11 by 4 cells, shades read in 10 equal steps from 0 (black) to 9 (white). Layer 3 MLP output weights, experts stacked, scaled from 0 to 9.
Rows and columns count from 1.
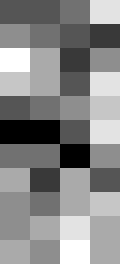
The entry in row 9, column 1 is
5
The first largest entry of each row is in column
4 1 1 4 4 4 4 1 4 3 3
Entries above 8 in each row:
0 0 1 0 0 0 0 0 0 0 1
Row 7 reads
4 4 0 5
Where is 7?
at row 4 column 1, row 5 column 4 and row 9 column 4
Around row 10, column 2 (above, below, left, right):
4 5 5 8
